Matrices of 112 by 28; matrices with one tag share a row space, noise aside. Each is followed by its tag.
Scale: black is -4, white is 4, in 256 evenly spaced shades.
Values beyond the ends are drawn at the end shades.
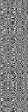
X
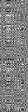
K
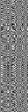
X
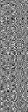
X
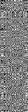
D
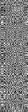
D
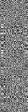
D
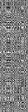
K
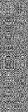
K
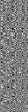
X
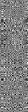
D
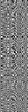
X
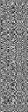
X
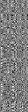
X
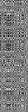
K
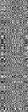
D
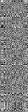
D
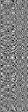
X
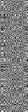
D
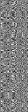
X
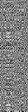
K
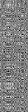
K
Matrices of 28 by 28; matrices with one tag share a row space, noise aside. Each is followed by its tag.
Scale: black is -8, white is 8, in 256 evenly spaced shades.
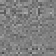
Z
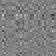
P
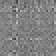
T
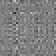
T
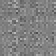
T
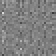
P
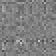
P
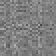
Z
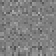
Z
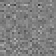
Z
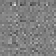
T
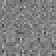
P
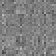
P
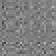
P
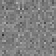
P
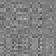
Z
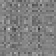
Z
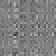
T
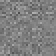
Z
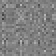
P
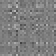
T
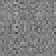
T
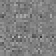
Z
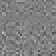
P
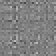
T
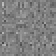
P
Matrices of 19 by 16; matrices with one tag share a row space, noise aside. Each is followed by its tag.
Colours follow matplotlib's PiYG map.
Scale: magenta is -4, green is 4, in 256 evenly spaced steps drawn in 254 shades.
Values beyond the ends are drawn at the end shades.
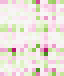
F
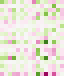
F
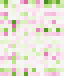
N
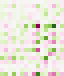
F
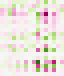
F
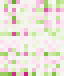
N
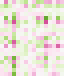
N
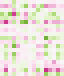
N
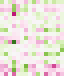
N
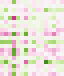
N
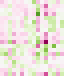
F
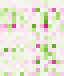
F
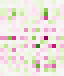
F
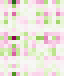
N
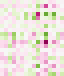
F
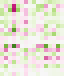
N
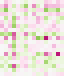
N
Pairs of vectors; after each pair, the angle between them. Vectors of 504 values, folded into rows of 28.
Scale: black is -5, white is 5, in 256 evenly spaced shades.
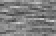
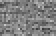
partly aligned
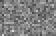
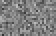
partly opposed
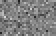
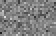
nearly parallel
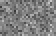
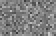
partly aligned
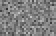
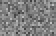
nearly opposite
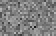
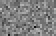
partly aligned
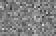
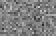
nearly opposite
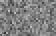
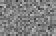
orthogonal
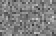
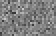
partly aligned
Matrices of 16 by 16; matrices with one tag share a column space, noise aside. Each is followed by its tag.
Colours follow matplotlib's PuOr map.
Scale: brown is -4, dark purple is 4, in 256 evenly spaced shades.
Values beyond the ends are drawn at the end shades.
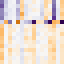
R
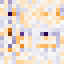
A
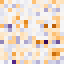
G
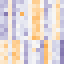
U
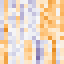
U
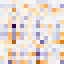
G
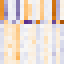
R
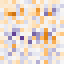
A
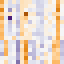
U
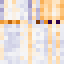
R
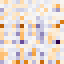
G
